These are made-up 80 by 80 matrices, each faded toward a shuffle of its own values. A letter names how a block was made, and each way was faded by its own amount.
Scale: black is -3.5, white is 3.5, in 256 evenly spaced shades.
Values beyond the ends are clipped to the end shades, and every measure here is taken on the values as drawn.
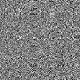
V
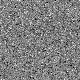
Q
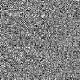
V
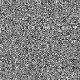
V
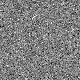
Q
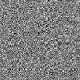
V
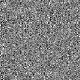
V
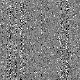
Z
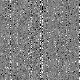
Z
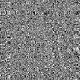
V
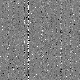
Z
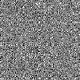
V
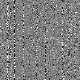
Z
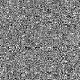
V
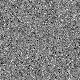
Q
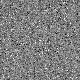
Q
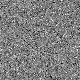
Q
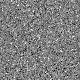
Q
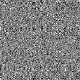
V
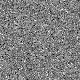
Q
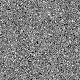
Q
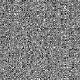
V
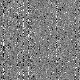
Z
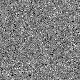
Q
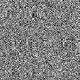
V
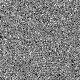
Q
